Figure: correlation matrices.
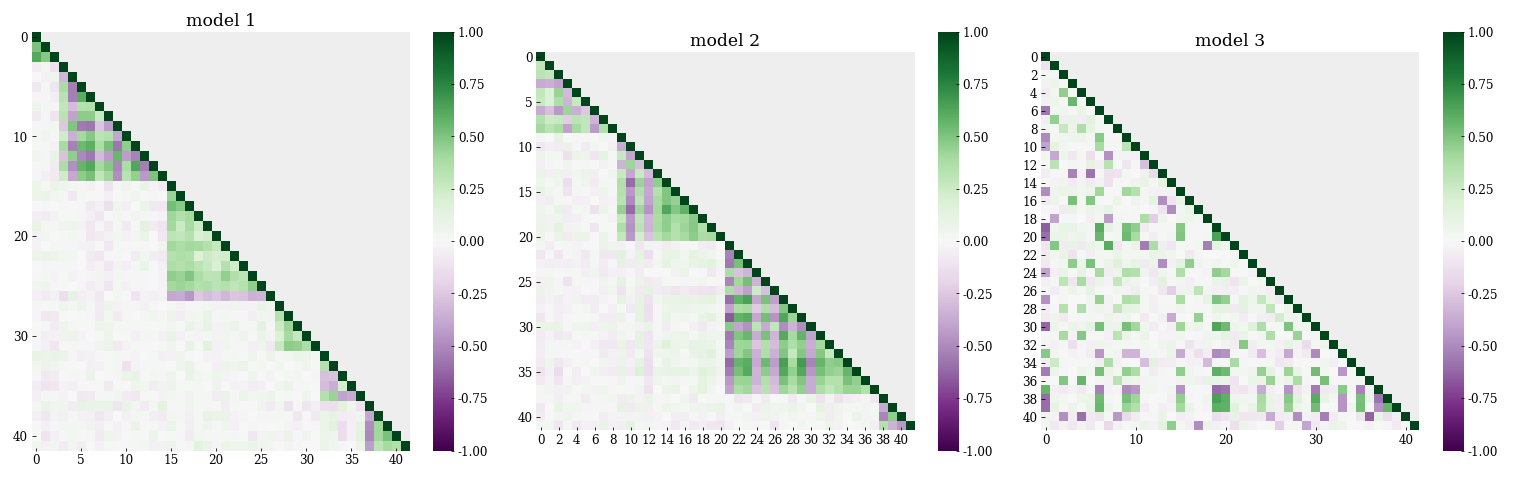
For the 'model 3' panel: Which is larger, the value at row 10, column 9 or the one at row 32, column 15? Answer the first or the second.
the first
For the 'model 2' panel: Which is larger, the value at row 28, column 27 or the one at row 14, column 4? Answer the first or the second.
the first
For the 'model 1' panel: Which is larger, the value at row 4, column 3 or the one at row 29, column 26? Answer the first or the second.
the second
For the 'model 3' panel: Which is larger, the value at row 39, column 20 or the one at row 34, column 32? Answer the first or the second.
the first
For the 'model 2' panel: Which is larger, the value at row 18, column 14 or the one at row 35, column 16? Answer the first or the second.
the first
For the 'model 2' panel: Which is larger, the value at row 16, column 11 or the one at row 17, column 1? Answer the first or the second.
the first
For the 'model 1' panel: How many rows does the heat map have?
42
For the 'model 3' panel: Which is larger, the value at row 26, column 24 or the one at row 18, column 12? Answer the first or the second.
the first
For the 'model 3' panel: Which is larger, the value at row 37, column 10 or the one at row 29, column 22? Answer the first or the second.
the second
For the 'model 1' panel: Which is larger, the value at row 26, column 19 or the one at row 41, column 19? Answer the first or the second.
the second
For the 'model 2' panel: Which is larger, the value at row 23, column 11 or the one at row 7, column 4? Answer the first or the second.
the second
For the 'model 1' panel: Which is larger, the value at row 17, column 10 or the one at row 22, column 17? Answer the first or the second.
the second
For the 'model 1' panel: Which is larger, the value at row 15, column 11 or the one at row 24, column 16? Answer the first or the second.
the second
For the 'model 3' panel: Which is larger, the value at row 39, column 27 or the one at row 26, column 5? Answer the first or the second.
the first
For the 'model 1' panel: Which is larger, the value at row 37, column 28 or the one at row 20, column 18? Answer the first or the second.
the second
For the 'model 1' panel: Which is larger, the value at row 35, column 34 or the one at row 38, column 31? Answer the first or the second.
the first
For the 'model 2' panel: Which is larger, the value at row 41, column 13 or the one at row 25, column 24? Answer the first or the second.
the first
